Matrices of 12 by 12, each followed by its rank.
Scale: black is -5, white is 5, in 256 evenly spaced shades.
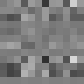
two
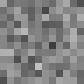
full rank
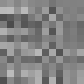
two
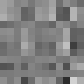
two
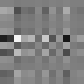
one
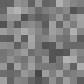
full rank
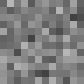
full rank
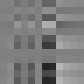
one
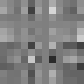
two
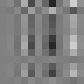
one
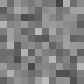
full rank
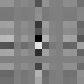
one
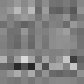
two
